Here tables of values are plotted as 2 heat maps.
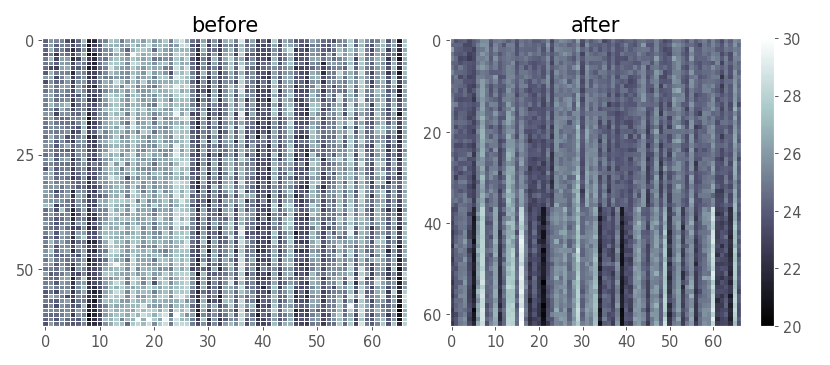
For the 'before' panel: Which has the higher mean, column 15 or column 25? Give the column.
25
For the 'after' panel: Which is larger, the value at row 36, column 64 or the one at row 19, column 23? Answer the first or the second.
the first
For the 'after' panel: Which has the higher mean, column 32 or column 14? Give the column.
14
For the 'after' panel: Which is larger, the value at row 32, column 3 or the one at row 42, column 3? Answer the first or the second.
the second
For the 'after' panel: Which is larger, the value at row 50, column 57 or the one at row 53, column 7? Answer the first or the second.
the second
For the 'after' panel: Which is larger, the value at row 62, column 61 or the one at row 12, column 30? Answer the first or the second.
the second
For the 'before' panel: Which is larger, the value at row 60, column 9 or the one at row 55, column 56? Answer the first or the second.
the second
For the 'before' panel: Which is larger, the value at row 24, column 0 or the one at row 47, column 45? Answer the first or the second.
the second
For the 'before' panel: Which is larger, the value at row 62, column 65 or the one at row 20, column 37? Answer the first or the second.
the second
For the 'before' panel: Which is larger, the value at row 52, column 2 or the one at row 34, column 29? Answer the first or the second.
the second
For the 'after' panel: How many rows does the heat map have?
63
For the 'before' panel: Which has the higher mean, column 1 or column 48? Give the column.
1
